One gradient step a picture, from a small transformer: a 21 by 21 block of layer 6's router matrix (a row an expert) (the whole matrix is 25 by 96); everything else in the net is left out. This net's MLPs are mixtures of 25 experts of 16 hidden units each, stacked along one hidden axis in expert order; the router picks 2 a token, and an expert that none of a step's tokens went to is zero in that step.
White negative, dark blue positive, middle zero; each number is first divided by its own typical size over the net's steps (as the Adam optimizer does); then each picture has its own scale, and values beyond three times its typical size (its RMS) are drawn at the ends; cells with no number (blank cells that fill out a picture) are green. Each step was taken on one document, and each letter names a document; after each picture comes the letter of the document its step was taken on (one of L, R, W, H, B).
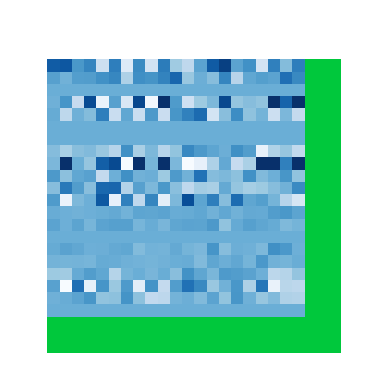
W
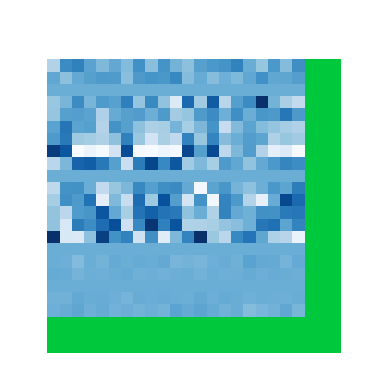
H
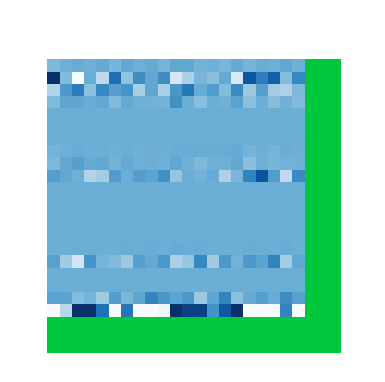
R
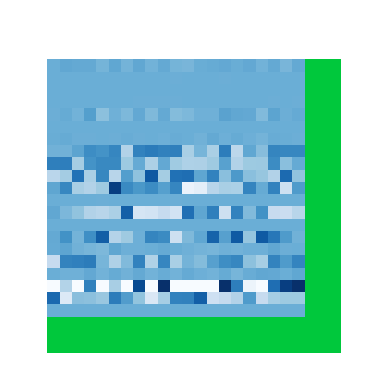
W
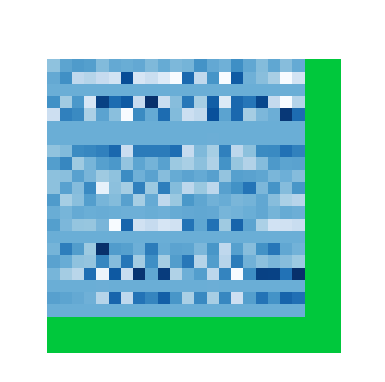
W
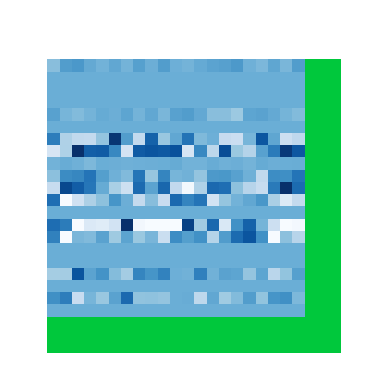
H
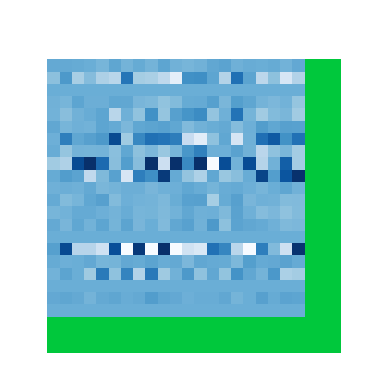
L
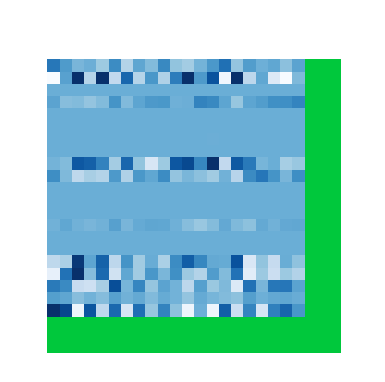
R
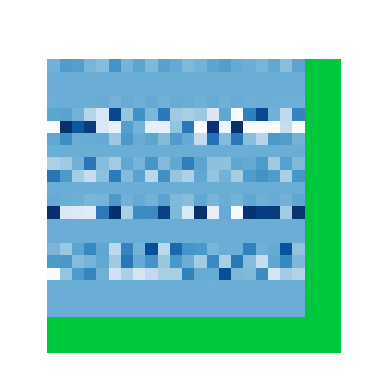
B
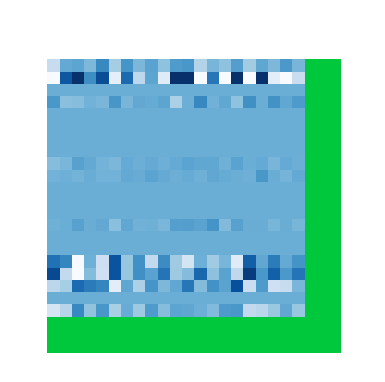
R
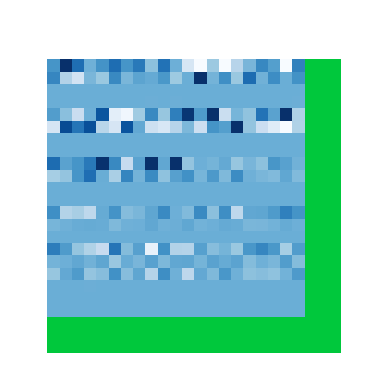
B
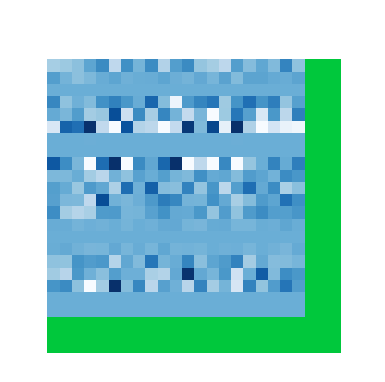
B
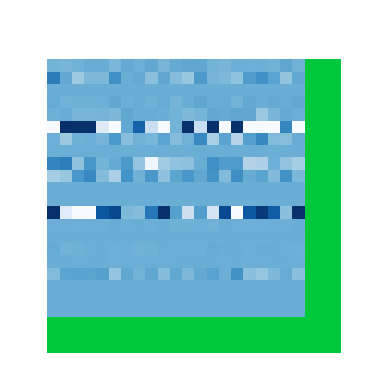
B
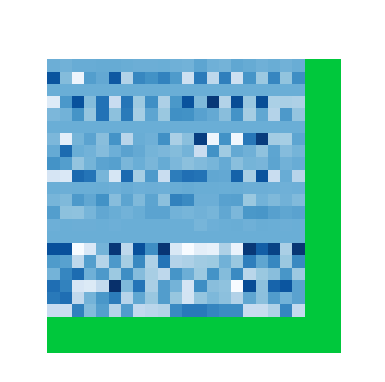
W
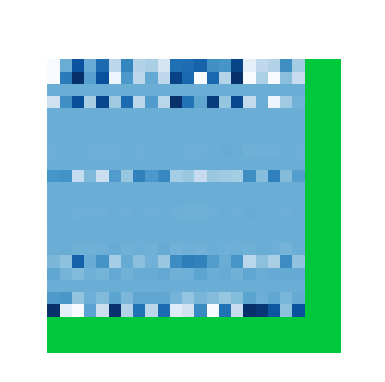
R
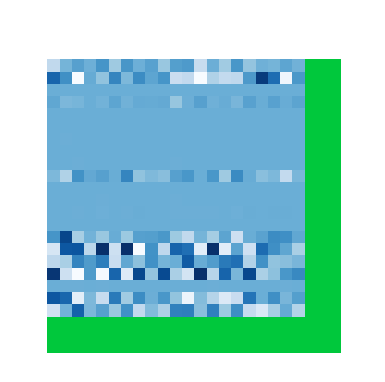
R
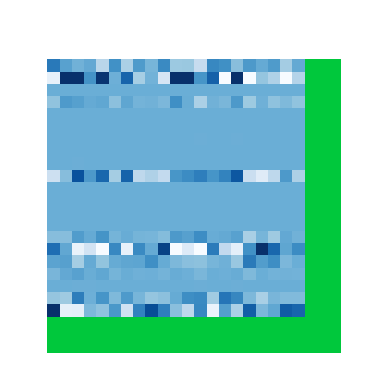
R
